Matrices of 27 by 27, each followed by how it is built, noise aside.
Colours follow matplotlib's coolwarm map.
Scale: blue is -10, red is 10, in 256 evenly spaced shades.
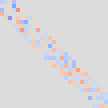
banded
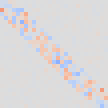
banded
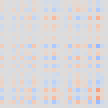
low rank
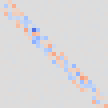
banded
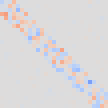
banded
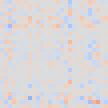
low rank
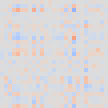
low rank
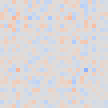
low rank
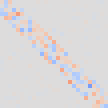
banded
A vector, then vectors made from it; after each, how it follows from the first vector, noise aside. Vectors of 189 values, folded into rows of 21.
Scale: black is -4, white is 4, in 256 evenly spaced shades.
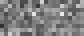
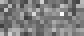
copied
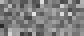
copied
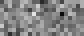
sign-scrambled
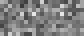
copied
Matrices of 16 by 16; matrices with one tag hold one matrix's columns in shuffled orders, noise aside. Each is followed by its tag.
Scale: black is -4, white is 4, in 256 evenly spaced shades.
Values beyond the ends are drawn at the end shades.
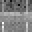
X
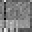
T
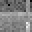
X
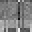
T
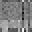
T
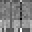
T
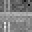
X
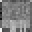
T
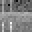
X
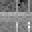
X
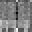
T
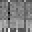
T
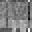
T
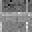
X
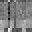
T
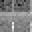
X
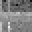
X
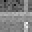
X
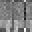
T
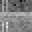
X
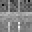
X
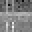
X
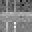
X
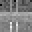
X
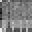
T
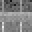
X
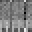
T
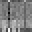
T
